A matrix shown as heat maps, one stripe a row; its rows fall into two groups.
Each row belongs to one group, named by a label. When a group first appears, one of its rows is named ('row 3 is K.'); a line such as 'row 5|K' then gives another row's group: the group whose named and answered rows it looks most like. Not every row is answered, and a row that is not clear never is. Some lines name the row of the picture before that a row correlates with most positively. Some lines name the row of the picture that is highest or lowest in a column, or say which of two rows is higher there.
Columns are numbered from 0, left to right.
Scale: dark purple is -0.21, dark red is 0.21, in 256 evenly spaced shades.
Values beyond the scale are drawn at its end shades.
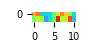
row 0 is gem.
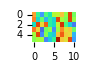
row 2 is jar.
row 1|gem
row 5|gem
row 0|gem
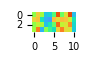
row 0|gem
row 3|gem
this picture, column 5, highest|1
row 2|gem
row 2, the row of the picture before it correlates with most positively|5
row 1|gem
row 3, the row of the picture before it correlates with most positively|4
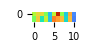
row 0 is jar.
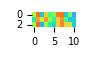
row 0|jar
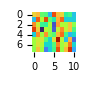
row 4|jar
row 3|gem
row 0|jar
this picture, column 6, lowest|3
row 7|gem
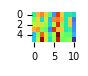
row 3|jar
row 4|jar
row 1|jar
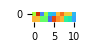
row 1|jar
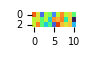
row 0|gem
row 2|gem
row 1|jar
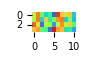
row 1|jar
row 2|gem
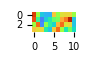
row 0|gem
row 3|jar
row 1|gem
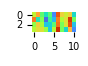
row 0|gem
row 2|gem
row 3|jar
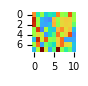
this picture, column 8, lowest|5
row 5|jar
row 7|jar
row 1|gem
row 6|gem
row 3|gem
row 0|gem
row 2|gem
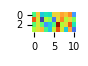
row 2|gem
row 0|gem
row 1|gem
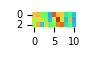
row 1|jar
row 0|jar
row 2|jar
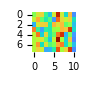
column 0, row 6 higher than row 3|No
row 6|jar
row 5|jar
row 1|gem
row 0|jar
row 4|jar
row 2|jar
